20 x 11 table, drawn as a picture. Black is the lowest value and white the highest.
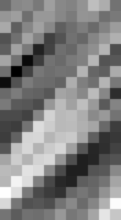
The histogram is bell-shaped. The top middle is the calmest part. The grain runs diagonally up to the right. No single row or column stands out from its neighbours.
